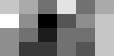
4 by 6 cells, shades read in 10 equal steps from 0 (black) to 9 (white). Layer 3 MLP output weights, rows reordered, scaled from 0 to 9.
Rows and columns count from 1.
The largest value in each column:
9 6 4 8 5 7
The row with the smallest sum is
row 4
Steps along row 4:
down same up down up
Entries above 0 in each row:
6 5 6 6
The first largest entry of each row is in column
4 1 6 6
